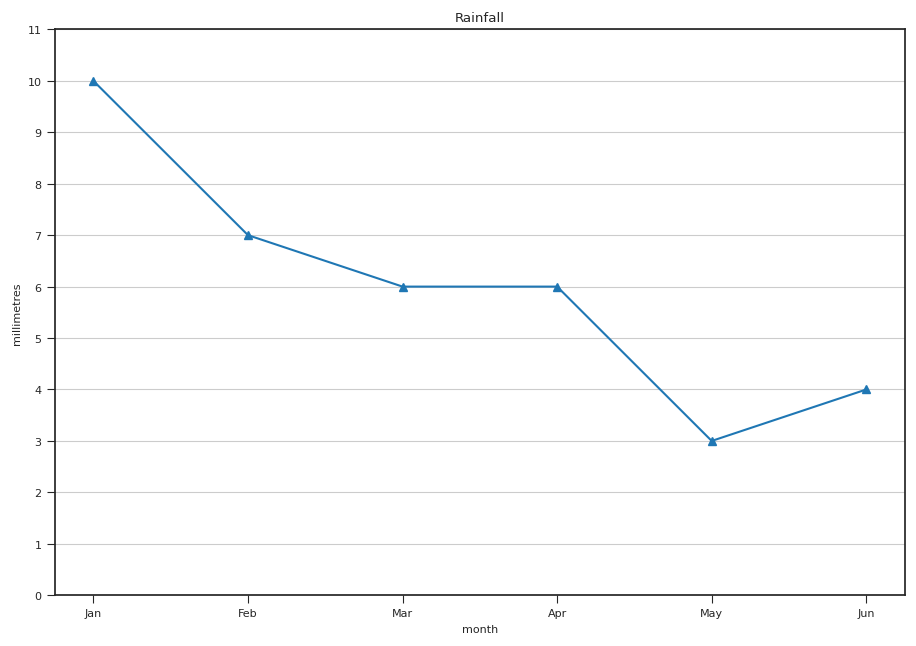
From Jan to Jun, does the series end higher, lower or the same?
lower
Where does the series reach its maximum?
Jan
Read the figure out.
Title: Rainfall
x-axis: month, ticks Jan Feb Mar Apr May Jun
y-axis: millimetres, ticks 0 1 2 3 4 5 6 7 8 9 10 11
Values:
10 7 6 6 3 4
